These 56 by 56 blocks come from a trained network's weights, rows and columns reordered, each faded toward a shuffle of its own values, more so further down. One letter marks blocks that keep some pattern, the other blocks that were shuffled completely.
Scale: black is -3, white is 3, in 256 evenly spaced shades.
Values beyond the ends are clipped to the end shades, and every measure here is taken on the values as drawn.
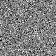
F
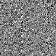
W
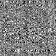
W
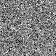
F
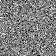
F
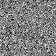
F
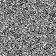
F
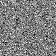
F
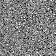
F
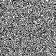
F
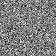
F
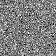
F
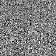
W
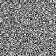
W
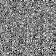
W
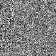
W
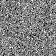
F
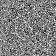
F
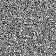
F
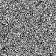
W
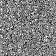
F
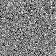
F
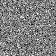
F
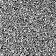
F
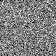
F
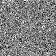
F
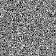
W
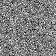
F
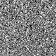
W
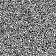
F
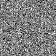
W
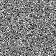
F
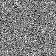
F
